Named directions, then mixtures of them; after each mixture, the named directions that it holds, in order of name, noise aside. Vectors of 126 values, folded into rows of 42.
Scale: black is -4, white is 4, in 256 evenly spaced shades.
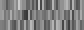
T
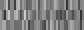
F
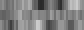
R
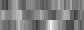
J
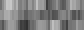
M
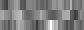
J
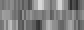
R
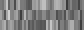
F, R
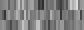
F, R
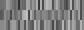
T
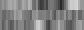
M, R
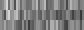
F, M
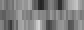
R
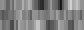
R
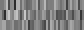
F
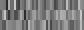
F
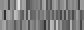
F, T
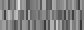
F, T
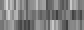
F, M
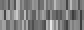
F, J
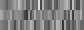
T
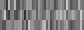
F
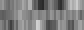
R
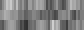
M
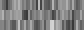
J, T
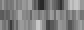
R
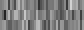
F, R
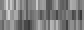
F, M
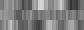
R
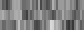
J, T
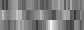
J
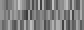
T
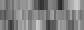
R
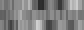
R
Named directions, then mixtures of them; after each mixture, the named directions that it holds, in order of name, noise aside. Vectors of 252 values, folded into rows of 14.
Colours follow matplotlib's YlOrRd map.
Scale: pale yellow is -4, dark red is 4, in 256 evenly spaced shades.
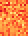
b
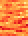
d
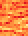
d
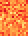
b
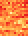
b, d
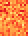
b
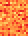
b, d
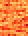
b, d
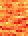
d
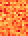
b, d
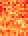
b, d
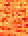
b, d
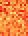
b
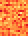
b, d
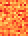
b, d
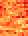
b, d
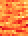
d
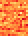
b, d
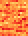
b, d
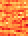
b, d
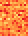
b, d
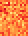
b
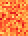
b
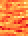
d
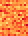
b, d
